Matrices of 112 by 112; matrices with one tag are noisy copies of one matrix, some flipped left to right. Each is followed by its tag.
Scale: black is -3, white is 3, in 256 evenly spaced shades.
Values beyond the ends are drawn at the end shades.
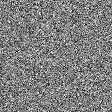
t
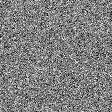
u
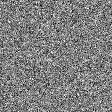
t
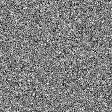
t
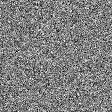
t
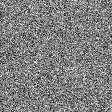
u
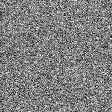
u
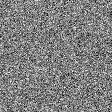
u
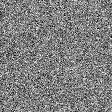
u
